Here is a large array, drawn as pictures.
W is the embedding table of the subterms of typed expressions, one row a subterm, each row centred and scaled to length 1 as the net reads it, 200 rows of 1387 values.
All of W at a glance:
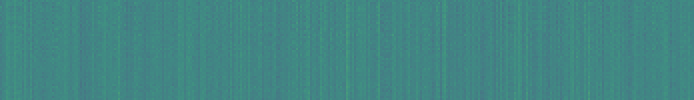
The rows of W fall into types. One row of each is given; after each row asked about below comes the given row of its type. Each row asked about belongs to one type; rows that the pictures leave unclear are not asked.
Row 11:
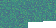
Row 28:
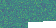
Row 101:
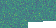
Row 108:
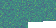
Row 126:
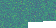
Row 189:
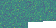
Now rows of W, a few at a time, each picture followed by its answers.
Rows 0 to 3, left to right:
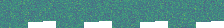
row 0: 126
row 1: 126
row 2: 11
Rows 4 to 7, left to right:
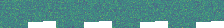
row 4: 11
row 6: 28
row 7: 189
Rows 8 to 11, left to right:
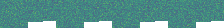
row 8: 101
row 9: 11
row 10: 108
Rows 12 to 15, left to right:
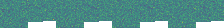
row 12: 108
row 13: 108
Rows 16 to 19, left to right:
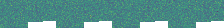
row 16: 28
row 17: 28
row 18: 108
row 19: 126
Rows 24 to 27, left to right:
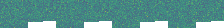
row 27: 126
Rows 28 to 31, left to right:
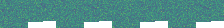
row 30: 189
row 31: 108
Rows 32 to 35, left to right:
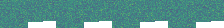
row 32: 11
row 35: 108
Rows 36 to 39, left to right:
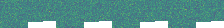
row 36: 11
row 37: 28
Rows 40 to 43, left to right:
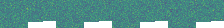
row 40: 126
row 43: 108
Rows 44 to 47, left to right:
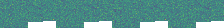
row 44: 108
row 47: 126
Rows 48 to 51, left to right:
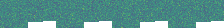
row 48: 126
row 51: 28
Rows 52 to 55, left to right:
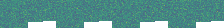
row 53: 11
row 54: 108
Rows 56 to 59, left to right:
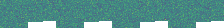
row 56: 28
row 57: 28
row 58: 189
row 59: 126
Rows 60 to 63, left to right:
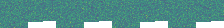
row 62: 28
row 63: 108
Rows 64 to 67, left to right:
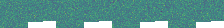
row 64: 28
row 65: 101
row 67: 101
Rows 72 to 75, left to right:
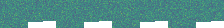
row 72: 101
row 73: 11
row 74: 101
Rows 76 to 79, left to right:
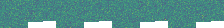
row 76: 101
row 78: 189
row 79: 28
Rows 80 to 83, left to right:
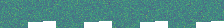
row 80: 101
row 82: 126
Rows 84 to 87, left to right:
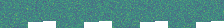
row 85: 126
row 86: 108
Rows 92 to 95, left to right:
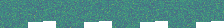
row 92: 126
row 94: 126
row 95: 11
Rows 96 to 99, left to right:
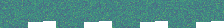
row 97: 189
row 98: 28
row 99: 11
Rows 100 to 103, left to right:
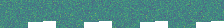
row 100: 11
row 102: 126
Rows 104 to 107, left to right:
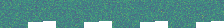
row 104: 108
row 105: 11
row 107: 28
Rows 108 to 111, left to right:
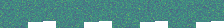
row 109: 11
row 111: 108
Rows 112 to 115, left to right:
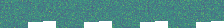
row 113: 108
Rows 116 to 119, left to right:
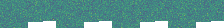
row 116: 189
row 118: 126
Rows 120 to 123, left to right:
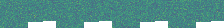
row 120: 28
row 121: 126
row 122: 28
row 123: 11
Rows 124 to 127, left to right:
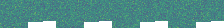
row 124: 189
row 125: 108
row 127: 101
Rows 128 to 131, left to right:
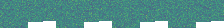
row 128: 108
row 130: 126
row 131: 108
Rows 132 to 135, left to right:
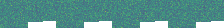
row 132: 28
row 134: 101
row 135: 108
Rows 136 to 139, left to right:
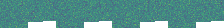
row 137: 189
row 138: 101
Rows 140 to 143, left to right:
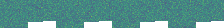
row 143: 108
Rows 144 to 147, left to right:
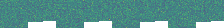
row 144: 11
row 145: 11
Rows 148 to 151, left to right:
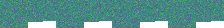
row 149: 189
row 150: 108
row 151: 11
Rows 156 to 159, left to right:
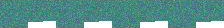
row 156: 108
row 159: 11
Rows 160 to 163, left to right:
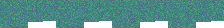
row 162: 11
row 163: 126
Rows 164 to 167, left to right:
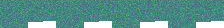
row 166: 101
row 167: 126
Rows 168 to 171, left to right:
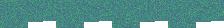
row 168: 11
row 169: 11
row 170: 101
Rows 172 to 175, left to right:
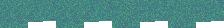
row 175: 28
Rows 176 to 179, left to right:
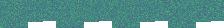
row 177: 108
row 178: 28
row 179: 108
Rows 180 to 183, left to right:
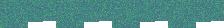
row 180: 11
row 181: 11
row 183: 11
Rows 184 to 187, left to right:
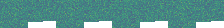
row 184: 101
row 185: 101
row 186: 11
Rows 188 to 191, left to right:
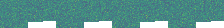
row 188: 126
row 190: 28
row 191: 101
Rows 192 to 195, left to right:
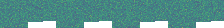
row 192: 108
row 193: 11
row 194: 108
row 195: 189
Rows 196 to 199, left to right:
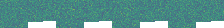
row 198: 101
